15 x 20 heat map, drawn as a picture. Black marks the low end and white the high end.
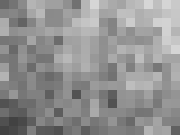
Odd rows or columns: none. Slope: up to the top right. Stripes: none. Histogram: bell-shaped. Ninth with the lowest average: bottom left.
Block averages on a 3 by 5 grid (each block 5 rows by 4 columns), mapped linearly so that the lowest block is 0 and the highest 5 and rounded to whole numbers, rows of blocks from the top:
2 3 4 4 5 | 2 2 3 3 4 | 0 1 2 2 2
